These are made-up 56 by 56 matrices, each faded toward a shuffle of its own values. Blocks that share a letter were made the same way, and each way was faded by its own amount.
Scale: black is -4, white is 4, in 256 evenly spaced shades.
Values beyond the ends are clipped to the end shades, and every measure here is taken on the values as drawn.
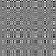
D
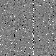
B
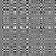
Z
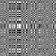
D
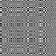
D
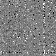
B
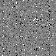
B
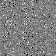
B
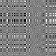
D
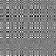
D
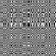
Z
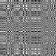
Z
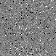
B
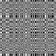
D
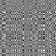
Z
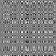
Z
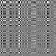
D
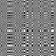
D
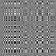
D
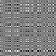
D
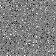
B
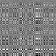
Z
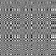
D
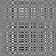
D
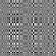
D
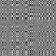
D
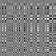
D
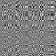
Z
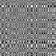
Z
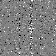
B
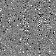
B
